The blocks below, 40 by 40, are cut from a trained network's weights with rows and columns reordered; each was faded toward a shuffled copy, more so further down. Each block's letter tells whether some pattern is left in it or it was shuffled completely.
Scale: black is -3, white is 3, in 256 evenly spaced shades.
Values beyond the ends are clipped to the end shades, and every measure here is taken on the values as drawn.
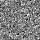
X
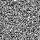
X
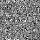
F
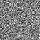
F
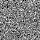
X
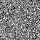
X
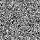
F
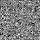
F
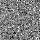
X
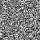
F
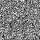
X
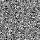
F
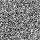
X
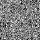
F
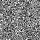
X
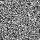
X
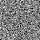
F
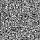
F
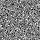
X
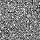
F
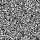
X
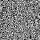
F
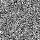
X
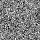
X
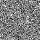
F
